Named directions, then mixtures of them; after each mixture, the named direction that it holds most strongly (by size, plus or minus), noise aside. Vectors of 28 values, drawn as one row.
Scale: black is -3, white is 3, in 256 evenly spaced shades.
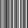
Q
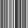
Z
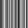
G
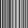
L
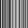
L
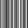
Q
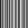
G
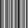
G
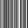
Q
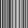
L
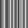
G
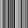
Z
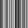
G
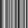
G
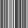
Z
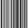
L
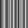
G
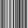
Q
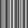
Q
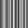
G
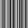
Q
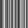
G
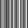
Q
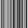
Q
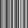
Q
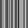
G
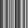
G
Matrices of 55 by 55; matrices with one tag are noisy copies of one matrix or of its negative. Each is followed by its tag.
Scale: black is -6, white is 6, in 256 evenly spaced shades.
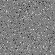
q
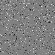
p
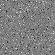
q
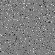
p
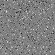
q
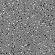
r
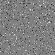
p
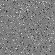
q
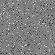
r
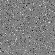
p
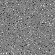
r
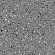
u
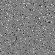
p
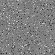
r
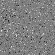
u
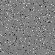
p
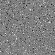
p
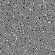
p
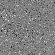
u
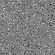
r
